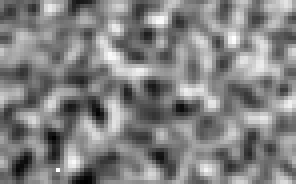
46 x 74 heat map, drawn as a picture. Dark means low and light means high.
One lone cell stands out, far higher than its neighbours. The values follow a bell shape. No single row or column stands out from its neighbours. The field is mottled with small blotches.
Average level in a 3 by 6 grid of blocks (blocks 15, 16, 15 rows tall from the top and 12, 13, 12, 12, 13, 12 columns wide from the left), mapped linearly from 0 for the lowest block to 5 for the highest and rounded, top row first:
323354
103135
012232
